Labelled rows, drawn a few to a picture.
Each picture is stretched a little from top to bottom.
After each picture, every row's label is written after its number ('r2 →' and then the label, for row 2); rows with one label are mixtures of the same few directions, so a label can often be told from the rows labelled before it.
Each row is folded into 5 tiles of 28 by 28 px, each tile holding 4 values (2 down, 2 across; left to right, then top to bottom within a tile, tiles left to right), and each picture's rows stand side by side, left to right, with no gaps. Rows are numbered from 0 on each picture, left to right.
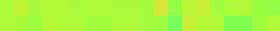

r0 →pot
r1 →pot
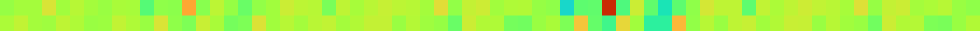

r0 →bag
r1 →bag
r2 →bag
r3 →pot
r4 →bag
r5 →bag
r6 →pot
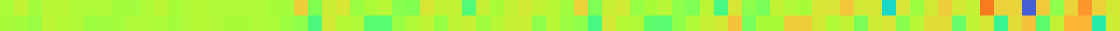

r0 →pot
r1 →pot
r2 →pot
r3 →bag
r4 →pot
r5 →pot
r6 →bag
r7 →bag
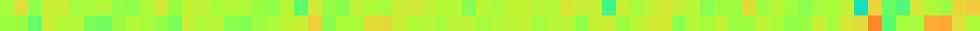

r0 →pot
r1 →pot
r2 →pot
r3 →bag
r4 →bag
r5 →bag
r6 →pot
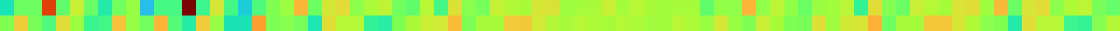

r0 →bag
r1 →bag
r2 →pot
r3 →pot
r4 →bag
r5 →bag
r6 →pot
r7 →pot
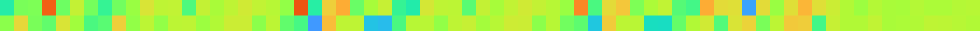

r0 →bag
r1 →bag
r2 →pot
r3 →bag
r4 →pot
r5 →bag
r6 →pot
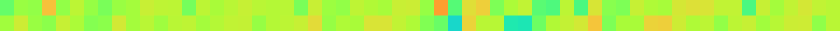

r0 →bag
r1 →bag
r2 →pot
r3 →pot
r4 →pot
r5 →bag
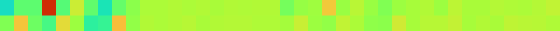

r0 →bag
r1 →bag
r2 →bag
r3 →pot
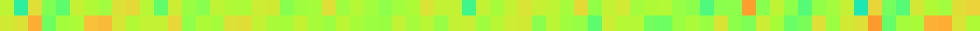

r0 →pot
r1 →pot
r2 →bag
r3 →bag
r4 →pot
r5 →bag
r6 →pot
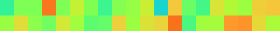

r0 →bag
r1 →pot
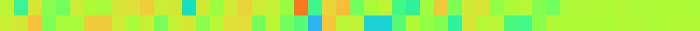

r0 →pot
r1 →bag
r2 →pot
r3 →pot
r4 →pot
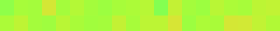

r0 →bag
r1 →pot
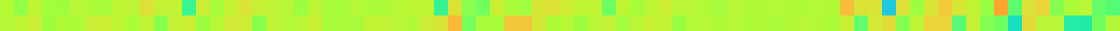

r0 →pot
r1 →bag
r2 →pot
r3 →pot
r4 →bag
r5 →pot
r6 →bag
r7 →pot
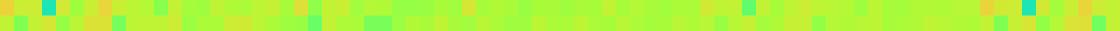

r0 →bag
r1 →pot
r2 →pot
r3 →bag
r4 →bag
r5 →bag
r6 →pot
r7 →bag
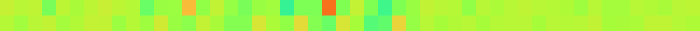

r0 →bag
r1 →bag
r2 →bag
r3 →bag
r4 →pot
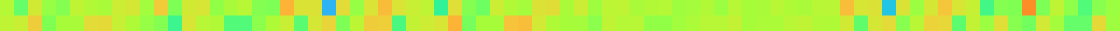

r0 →pot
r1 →pot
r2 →bag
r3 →pot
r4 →pot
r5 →pot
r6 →bag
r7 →bag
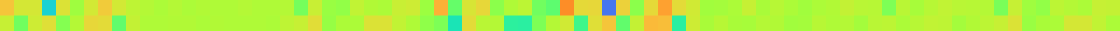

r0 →bag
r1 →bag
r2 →pot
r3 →pot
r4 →bag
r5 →bag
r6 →bag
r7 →pot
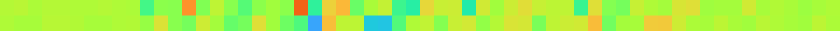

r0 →pot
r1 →bag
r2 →pot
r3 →bag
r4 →pot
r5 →bag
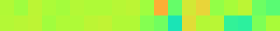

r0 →pot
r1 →pot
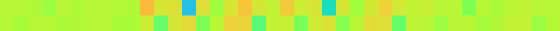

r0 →bag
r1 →bag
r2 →bag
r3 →bag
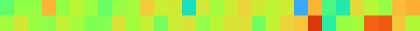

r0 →bag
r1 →bag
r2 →pot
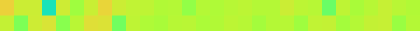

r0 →bag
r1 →bag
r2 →bag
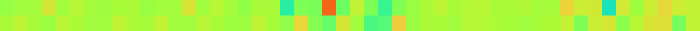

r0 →bag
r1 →bag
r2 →bag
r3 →pot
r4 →bag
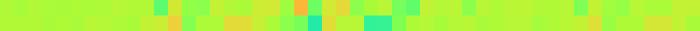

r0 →pot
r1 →pot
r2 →pot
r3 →bag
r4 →pot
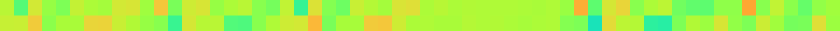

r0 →pot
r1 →pot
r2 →pot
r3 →pot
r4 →pot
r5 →bag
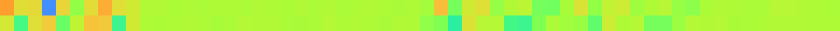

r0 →bag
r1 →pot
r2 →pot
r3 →pot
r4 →pot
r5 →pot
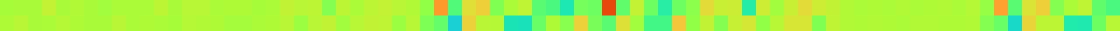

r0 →bag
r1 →pot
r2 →bag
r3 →pot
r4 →bag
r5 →bag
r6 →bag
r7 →pot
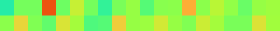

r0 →bag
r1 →bag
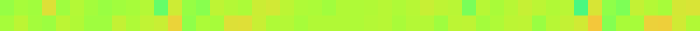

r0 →bag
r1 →pot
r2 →bag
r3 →bag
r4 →pot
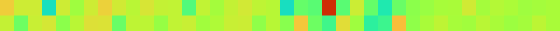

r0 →bag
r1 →bag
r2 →bag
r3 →bag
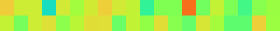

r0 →bag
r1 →bag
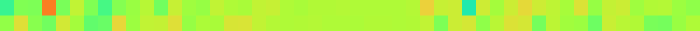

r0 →bag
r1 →pot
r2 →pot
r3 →bag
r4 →pot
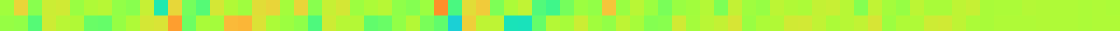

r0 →pot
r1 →pot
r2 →pot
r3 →pot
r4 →bag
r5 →pot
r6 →pot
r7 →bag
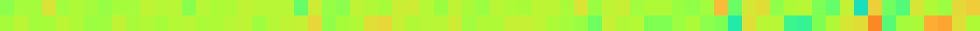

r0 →bag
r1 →bag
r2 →pot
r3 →pot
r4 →pot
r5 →pot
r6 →pot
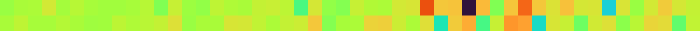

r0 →bag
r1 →pot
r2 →pot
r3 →bag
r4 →bag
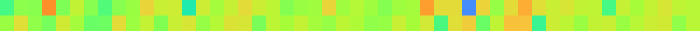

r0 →bag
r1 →bag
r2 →bag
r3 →bag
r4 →bag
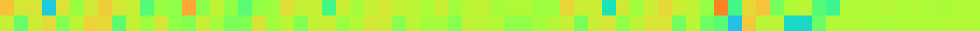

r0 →bag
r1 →bag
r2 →bag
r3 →pot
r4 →bag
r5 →pot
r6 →bag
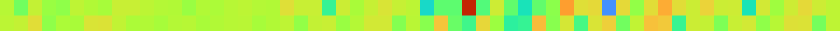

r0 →pot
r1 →bag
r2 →bag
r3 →bag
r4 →bag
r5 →bag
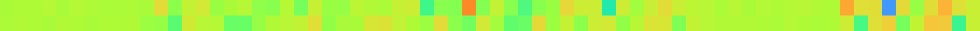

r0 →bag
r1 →pot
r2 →pot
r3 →bag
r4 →bag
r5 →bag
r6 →bag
